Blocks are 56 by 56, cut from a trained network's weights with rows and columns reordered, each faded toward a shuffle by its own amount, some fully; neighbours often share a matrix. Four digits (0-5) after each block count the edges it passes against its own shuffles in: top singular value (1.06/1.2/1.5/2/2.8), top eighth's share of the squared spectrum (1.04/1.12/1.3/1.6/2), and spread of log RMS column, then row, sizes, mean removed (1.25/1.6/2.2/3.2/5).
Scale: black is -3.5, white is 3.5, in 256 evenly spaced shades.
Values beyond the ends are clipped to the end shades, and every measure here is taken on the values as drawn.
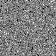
0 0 0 0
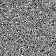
0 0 0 0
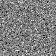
1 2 0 0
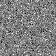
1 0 0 0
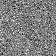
0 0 0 0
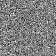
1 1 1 0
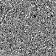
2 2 1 0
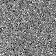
0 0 0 0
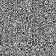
3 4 1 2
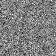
1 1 0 0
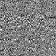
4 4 1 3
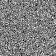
0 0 0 0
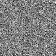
2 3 0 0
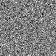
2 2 0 0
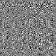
3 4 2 2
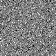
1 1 0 0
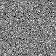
2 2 0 0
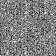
2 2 0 1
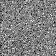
0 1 0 0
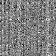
3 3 0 2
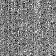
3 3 0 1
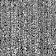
3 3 1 2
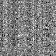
3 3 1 2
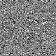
3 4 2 2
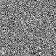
3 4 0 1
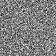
1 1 0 0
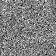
0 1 0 0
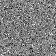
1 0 0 0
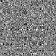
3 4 2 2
